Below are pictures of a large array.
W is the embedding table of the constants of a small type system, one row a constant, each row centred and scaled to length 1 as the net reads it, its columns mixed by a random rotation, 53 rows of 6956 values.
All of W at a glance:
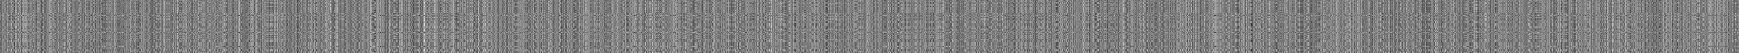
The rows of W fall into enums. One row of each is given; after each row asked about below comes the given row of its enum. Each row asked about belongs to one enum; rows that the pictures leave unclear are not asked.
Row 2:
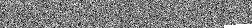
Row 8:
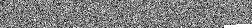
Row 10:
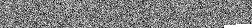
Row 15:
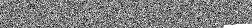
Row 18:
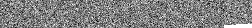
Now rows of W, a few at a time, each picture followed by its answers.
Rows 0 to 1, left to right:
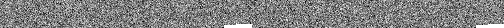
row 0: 10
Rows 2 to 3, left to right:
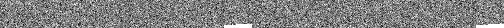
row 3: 18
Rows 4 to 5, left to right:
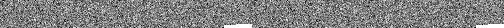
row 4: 8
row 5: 8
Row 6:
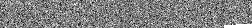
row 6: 2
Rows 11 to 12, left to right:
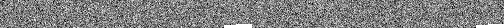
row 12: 10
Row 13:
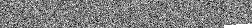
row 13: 18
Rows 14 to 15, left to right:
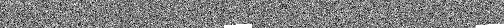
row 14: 2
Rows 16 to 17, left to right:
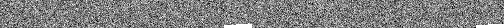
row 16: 18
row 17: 10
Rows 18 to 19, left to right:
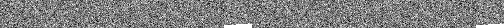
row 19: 18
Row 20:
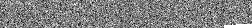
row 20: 2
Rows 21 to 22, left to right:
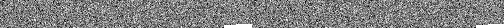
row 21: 8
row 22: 8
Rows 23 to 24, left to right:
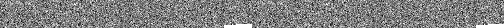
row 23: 2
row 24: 2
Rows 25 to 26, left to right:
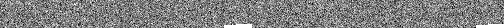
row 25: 2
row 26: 10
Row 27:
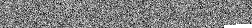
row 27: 10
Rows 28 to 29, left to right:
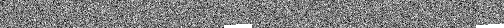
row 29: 18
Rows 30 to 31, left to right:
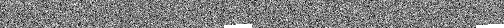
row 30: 2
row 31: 8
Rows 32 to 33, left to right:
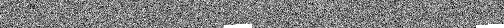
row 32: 15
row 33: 10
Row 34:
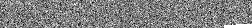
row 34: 2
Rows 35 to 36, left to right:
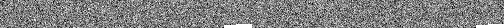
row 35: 8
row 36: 10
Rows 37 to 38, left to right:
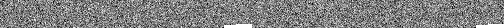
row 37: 8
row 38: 10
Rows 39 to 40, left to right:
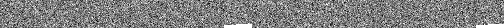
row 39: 18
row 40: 2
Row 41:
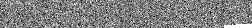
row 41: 2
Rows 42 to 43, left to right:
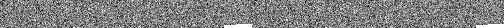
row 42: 8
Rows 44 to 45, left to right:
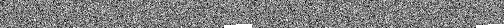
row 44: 8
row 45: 8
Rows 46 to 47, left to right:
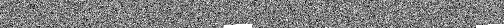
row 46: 15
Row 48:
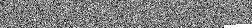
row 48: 8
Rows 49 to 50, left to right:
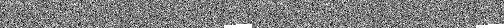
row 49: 2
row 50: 2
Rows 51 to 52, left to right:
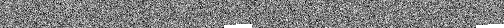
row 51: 10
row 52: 8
